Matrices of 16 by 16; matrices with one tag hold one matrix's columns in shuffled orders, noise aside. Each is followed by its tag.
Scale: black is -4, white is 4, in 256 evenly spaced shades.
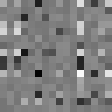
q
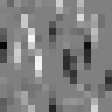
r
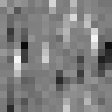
r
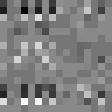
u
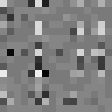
q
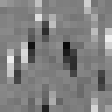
r
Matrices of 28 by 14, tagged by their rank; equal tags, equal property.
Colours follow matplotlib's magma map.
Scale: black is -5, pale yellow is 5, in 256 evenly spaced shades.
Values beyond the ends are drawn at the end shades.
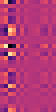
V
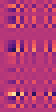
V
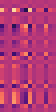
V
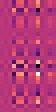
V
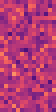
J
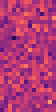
J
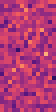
J
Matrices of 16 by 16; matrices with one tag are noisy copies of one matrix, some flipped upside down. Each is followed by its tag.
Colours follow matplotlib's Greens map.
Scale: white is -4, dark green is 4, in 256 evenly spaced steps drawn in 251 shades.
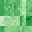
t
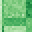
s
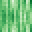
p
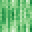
p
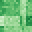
t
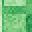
s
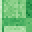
s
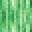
p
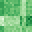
t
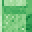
s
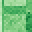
s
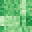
t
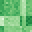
t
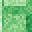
s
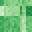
t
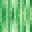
p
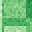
s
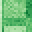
s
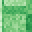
s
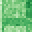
s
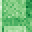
s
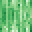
p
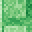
s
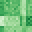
t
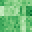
t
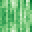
p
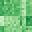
t
